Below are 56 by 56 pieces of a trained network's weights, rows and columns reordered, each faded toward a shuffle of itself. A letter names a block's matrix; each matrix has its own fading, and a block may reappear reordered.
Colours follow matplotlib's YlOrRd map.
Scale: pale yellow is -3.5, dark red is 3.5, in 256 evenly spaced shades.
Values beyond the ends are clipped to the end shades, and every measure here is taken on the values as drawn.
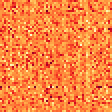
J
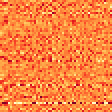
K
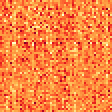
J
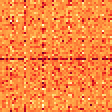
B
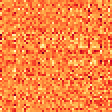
K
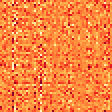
B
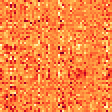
B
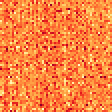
J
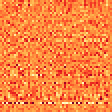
K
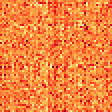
J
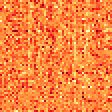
J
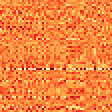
K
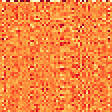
K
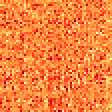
J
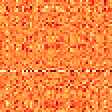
K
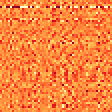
K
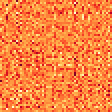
K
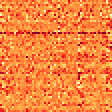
B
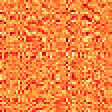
K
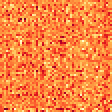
J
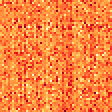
J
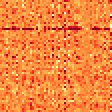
B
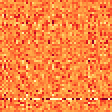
K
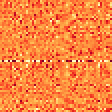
K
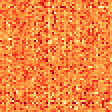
J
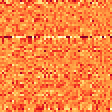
K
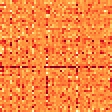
B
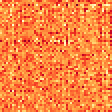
J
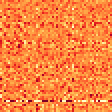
K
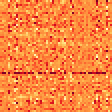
B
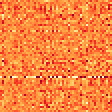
K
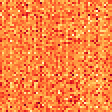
J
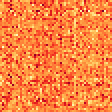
J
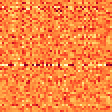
K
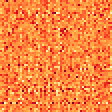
J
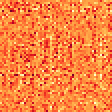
J
